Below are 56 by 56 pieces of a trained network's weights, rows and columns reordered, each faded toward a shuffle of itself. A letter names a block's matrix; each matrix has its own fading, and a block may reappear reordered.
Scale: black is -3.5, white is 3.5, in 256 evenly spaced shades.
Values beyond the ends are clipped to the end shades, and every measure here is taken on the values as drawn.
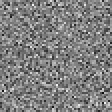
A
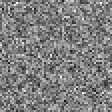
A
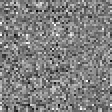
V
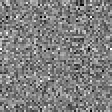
V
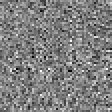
V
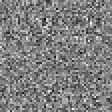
A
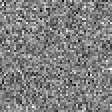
A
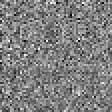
V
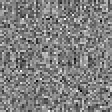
A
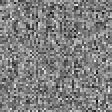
A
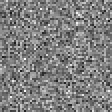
A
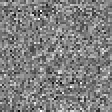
V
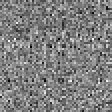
V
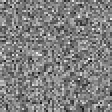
A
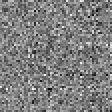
V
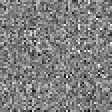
V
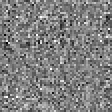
V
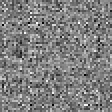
V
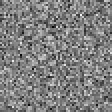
A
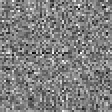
V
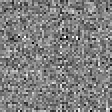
V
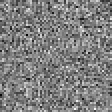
A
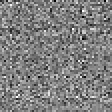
V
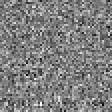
V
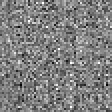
V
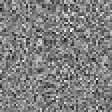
A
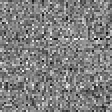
V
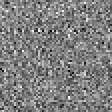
V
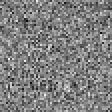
A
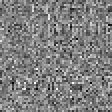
V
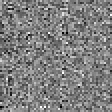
V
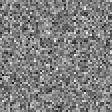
A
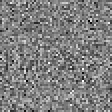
V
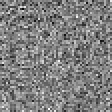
A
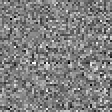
V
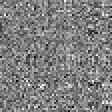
V
